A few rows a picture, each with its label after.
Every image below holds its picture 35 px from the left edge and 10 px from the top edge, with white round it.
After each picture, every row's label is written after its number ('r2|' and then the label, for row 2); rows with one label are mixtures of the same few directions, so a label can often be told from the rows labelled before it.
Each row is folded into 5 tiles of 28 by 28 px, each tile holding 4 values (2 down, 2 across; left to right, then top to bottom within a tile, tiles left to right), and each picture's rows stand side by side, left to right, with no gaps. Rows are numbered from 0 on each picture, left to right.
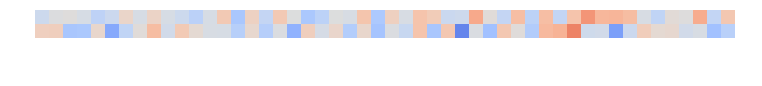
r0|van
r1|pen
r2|pen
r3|pen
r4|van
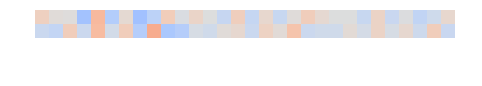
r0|pen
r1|pen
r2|pen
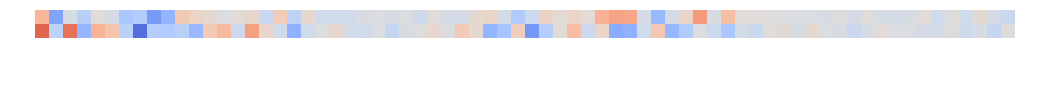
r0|pen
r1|van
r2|van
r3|van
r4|van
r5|van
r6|pen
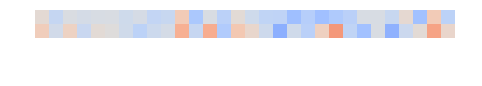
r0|pen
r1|pen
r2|van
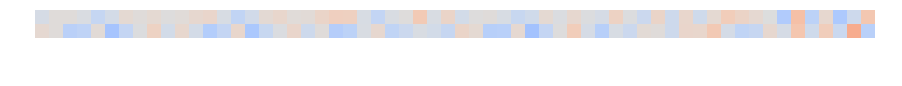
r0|van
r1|van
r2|van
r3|van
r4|pen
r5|pen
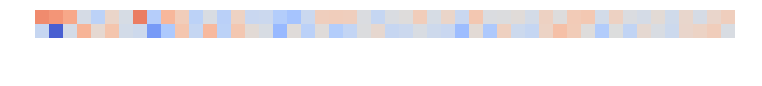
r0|van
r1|pen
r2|van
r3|pen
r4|pen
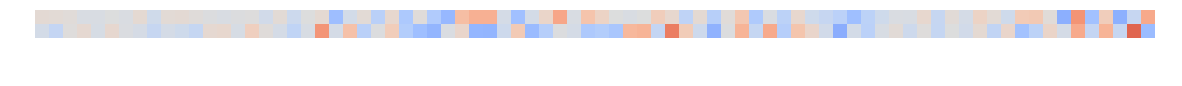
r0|van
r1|van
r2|pen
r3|van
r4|van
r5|pen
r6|pen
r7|pen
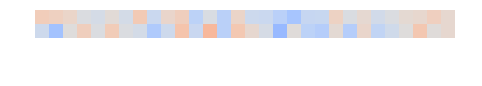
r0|van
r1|pen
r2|pen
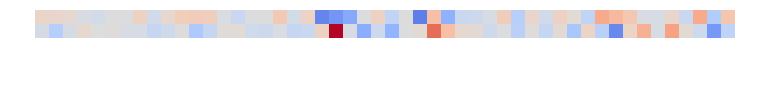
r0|van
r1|van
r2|van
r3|pen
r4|van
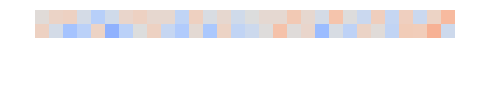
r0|van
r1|pen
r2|pen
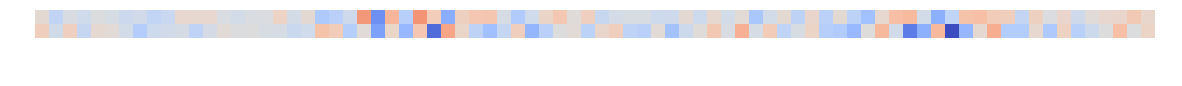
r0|pen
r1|van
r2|pen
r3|van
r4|van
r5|pen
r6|van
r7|pen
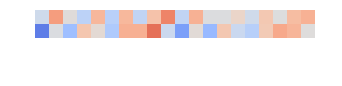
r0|pen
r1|pen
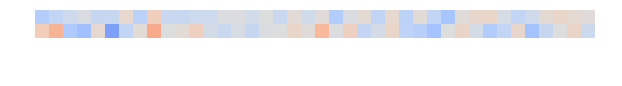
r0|van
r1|van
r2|pen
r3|van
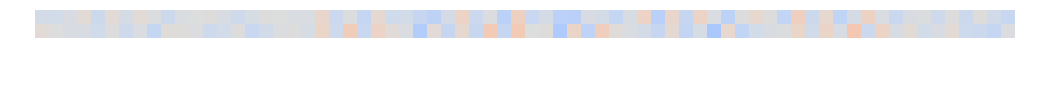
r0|pen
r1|van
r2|pen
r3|pen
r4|pen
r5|pen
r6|pen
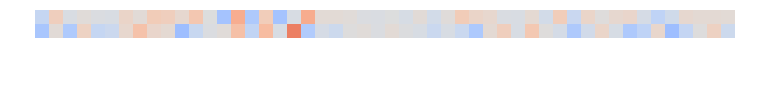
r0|pen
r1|pen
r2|van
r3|van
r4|van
